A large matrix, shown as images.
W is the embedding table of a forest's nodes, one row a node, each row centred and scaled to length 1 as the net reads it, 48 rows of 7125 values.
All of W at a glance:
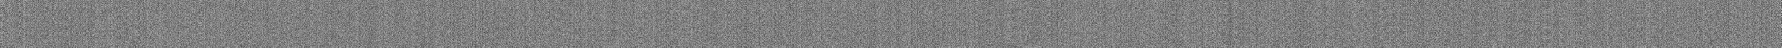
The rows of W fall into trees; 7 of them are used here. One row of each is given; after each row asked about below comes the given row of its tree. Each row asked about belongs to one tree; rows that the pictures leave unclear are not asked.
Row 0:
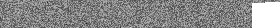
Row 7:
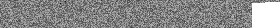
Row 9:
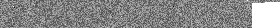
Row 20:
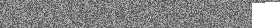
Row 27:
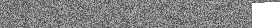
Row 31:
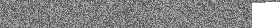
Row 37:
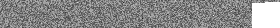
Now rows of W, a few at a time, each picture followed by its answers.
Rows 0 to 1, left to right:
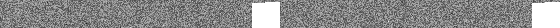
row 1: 27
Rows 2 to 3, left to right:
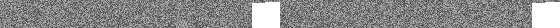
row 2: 0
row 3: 31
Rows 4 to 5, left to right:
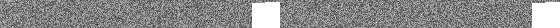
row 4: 0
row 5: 20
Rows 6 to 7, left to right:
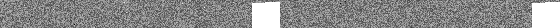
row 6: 0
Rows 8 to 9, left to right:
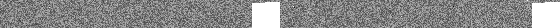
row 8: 7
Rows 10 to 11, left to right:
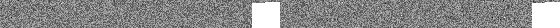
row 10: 31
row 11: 27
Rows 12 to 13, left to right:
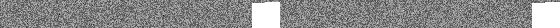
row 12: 27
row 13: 31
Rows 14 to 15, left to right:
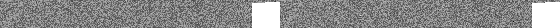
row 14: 0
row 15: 0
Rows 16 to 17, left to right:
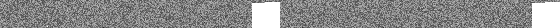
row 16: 27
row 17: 37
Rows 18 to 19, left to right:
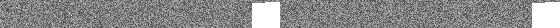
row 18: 37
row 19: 31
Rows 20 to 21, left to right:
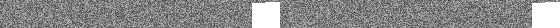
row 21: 7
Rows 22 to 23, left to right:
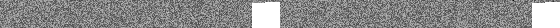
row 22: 0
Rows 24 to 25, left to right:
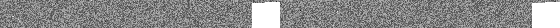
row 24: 27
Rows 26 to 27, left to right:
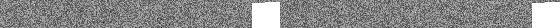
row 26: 9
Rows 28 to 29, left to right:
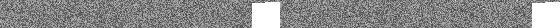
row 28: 37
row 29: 37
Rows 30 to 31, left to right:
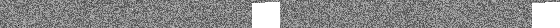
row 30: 7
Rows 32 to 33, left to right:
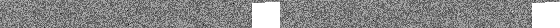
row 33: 0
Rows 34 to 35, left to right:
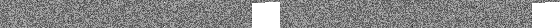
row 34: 7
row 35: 7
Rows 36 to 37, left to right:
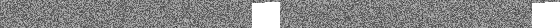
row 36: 27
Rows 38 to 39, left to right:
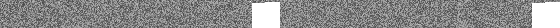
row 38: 27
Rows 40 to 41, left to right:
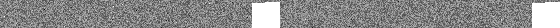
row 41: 20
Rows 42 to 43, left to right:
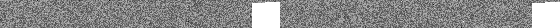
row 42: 0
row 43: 37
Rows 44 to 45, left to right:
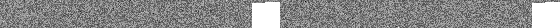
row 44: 20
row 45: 31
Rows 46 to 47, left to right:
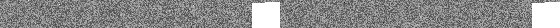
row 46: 9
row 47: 9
